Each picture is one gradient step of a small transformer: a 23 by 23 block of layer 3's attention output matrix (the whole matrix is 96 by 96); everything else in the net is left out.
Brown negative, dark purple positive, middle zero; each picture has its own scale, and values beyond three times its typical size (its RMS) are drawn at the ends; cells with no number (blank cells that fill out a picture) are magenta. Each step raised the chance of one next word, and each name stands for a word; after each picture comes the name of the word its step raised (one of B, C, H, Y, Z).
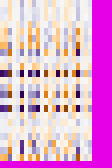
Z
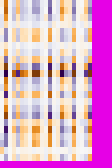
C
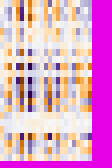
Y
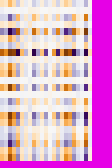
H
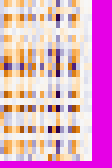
Z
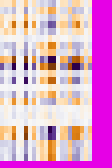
Y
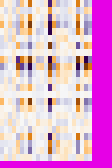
Y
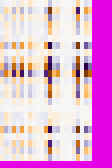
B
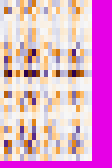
B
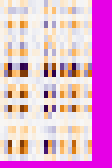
Z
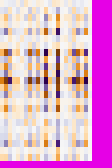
C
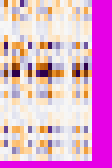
B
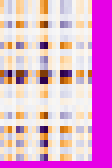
B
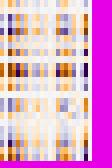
H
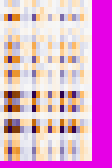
Z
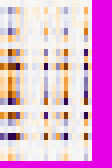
Y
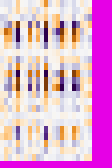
C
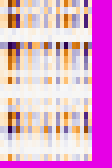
C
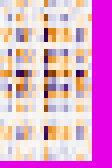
C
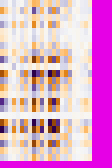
B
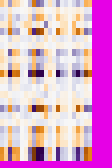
H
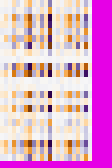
Z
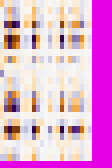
C
